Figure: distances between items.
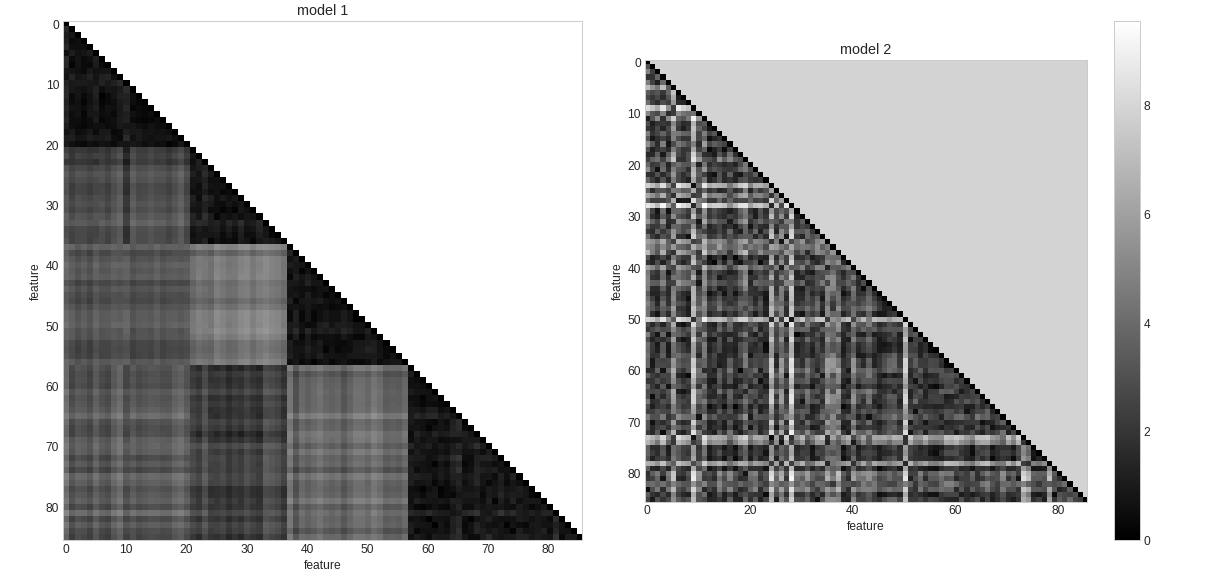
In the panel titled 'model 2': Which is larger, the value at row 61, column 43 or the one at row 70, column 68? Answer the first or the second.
the first
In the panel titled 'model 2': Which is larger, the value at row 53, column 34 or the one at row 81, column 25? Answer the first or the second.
the second
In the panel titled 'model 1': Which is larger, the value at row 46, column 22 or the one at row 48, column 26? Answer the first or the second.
the second
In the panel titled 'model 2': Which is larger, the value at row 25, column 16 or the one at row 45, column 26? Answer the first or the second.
the second
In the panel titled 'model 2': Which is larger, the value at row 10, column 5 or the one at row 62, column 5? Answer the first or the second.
the second
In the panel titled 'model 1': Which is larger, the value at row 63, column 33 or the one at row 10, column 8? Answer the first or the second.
the first
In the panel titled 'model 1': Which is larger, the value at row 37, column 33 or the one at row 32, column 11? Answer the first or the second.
the first
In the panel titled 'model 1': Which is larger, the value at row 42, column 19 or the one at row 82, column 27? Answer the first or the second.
the first
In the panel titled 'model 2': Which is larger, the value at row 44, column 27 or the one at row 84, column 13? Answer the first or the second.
the first
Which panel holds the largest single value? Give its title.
model 2
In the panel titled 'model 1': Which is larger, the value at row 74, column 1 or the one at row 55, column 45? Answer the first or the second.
the first
